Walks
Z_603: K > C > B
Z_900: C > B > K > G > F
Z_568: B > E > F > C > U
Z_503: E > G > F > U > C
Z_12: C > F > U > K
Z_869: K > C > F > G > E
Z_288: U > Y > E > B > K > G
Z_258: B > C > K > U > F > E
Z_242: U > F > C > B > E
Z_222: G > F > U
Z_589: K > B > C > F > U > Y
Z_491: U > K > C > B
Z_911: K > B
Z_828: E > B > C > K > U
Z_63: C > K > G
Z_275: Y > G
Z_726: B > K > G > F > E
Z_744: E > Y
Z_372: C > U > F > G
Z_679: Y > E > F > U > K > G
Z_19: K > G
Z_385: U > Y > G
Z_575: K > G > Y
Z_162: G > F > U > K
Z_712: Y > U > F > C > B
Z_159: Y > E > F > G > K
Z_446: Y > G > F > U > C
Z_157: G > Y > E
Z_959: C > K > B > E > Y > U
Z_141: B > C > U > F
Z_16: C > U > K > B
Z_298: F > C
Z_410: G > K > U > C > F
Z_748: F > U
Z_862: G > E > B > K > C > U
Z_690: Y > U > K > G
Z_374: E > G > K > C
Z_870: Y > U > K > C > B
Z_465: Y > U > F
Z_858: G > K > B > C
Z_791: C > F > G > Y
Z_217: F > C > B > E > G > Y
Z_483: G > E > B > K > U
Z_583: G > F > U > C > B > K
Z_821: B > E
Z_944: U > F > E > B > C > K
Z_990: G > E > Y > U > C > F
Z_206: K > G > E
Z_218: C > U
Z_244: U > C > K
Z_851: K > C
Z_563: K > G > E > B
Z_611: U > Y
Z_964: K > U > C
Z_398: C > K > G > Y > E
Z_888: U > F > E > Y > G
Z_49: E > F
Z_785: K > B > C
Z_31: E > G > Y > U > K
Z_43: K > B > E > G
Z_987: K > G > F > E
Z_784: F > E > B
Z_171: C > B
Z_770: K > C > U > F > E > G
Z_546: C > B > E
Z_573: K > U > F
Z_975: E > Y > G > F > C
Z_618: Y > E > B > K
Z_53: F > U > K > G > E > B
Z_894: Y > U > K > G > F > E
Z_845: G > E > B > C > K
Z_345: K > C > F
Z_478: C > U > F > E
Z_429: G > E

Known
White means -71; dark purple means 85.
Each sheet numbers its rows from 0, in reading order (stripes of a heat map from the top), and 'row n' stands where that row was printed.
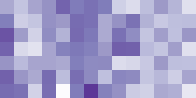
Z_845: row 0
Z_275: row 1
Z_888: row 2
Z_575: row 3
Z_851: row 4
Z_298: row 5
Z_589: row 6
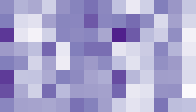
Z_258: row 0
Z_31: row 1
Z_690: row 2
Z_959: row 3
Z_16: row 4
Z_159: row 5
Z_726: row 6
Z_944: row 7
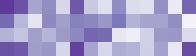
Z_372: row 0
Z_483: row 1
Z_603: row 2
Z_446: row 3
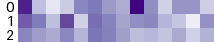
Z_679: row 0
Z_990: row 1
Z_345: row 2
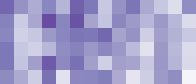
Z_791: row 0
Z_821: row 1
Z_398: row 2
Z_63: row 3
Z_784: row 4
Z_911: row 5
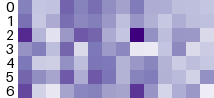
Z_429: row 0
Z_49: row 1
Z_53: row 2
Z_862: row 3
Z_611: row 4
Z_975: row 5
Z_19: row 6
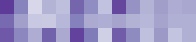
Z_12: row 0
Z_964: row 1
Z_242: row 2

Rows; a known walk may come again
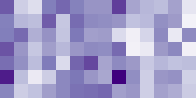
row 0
Z_206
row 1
Z_618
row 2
Z_770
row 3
Z_900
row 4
Z_712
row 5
Z_679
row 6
Z_398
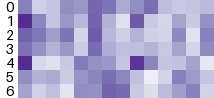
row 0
Z_275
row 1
Z_222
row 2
Z_478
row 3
Z_218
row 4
Z_894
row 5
Z_258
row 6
Z_491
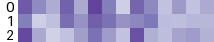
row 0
Z_242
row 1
Z_157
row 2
Z_573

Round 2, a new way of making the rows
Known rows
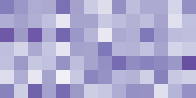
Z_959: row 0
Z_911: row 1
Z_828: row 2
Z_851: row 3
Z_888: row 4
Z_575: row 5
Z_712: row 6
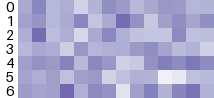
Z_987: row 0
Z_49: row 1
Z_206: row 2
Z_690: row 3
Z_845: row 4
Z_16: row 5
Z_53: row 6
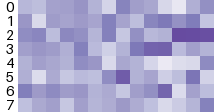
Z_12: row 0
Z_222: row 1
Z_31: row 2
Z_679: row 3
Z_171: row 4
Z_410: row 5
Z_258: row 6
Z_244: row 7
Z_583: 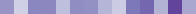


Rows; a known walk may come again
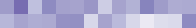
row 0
Z_821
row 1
Z_171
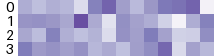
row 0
Z_858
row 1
Z_478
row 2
Z_770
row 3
Z_258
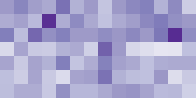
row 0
Z_894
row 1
Z_217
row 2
Z_503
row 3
Z_63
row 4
Z_465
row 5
Z_851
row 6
Z_690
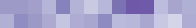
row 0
Z_679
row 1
Z_869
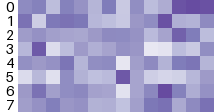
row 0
Z_31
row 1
Z_568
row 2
Z_374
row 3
Z_398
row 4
Z_53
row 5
Z_791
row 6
Z_618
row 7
Z_944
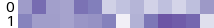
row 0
Z_546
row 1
Z_483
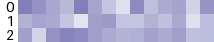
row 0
Z_959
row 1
Z_911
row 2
Z_748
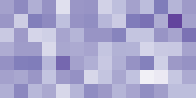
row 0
Z_563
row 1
Z_583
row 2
Z_385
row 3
Z_491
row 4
Z_242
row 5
Z_16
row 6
Z_987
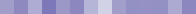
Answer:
Z_784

